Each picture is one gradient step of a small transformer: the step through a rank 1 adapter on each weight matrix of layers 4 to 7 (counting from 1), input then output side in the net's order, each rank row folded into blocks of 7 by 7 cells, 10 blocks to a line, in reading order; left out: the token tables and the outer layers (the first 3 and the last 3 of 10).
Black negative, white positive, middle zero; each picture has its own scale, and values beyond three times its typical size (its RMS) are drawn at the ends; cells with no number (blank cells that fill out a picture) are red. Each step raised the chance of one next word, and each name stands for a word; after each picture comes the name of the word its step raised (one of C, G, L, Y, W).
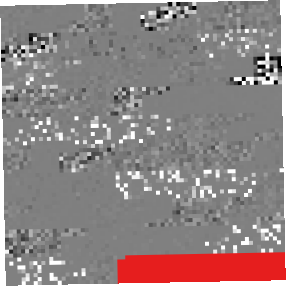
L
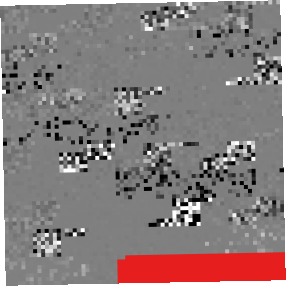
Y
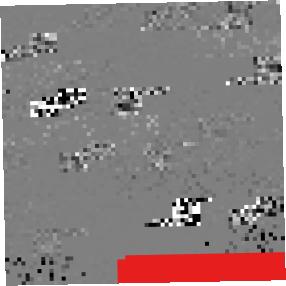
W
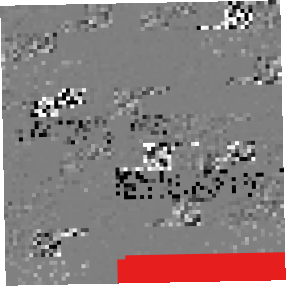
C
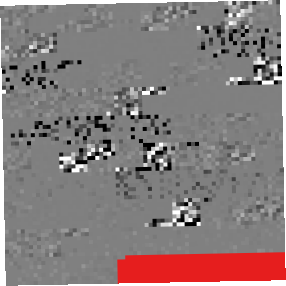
Y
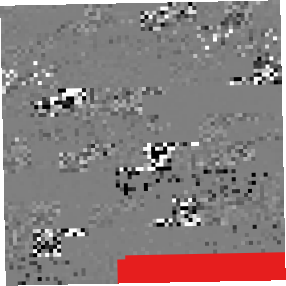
C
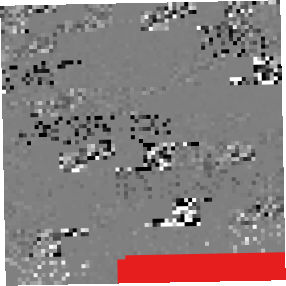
Y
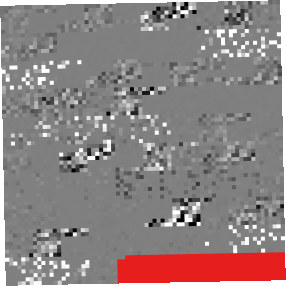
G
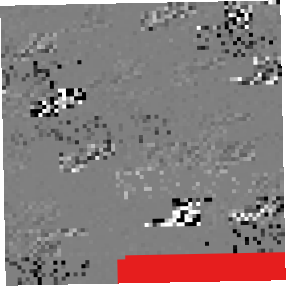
W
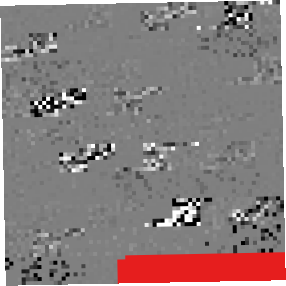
W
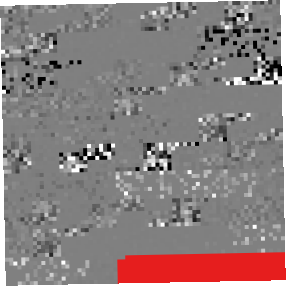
L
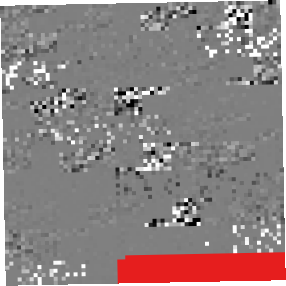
G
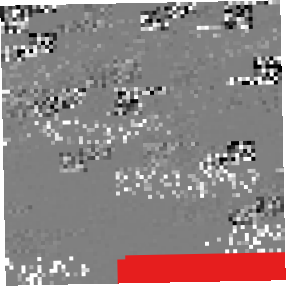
L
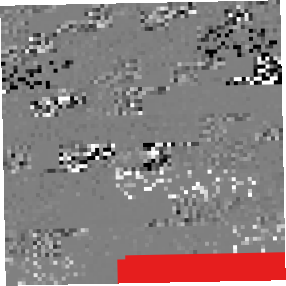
L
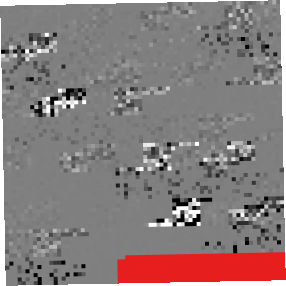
W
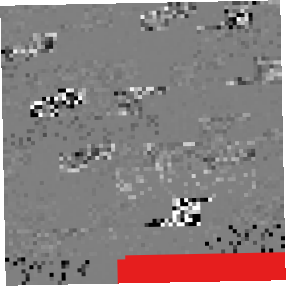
W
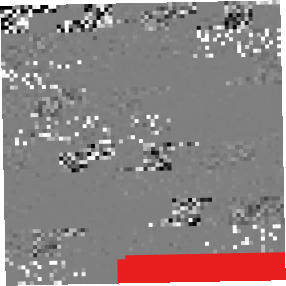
G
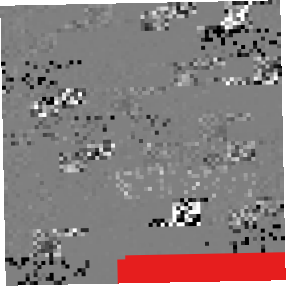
W
